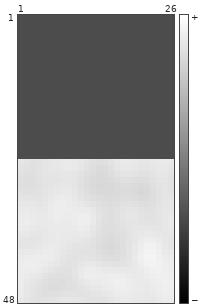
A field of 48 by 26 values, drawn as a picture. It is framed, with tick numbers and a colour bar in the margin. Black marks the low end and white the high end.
It is made of 2 by 1 panels. Panel 1,1: low, flat. Panel 2,1: very high, blotchy, faint in contrast.
